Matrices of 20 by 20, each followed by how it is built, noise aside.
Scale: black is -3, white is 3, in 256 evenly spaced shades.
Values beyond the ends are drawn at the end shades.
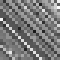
Toeplitz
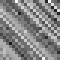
Toeplitz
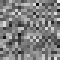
low rank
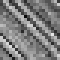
Toeplitz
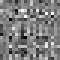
low rank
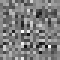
low rank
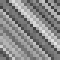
Toeplitz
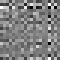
low rank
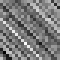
Toeplitz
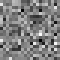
low rank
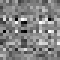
low rank
